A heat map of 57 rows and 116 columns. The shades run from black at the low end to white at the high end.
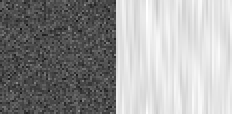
The table splits into one row of 2 panels. Panel 1,1: low, fine-grained. Panel 1,2: very high, streaked downward, faint in contrast.
